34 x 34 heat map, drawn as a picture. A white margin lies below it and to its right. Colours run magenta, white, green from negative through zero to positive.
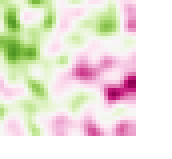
The field is mottled with small blotches. Neither half mirrors the other. There are no lone odd cells. The middle right is the ninth with the lowest average. There is an overall slope up to the top left.
